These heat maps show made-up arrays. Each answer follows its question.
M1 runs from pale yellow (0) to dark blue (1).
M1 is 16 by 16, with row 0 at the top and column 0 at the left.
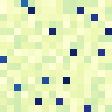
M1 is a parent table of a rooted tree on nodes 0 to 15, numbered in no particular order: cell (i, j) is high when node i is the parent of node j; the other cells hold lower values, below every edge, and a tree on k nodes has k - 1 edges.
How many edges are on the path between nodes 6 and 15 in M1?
4
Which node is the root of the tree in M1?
1
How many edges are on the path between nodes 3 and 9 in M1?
8
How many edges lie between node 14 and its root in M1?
3
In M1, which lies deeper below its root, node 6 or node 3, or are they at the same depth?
node 3
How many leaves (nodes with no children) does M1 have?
6
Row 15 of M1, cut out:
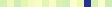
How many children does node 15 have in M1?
1
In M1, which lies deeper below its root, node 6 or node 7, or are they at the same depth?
the same depth
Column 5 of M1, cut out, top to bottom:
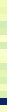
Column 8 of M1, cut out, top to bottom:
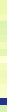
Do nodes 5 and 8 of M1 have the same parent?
yes
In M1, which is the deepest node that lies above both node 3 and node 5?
14
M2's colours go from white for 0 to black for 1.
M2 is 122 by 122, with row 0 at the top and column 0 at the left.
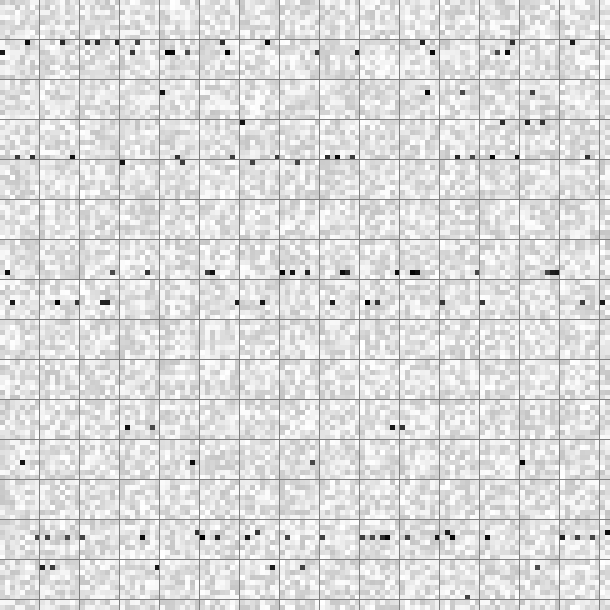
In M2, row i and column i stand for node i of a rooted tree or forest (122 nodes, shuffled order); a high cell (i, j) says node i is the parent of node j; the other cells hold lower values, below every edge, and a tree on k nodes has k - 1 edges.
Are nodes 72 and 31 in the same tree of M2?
yes
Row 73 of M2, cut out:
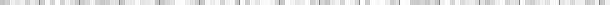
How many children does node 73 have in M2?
0
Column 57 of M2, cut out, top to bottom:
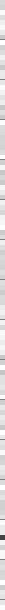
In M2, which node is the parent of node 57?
107
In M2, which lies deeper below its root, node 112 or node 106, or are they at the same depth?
node 112
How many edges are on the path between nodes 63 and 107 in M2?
3
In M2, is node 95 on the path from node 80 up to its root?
no
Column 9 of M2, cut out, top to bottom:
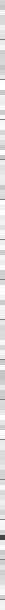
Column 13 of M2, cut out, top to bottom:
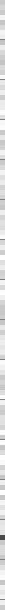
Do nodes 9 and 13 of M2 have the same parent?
yes
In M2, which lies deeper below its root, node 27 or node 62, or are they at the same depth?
the same depth
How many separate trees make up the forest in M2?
3
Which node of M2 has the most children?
107
